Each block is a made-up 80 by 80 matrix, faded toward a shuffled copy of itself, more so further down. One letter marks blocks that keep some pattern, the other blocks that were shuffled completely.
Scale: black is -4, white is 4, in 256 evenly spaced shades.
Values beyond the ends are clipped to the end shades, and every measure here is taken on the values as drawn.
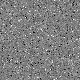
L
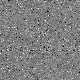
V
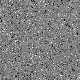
V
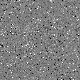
V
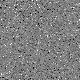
L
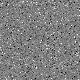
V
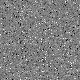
L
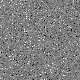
L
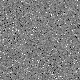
L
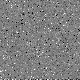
V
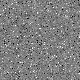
L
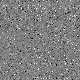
V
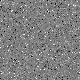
L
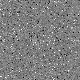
V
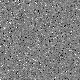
L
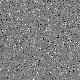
L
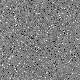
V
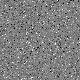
L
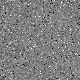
V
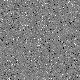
V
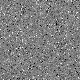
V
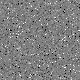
L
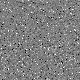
L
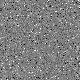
L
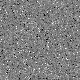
L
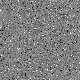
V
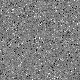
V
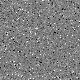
L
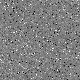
L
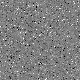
L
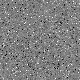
L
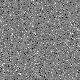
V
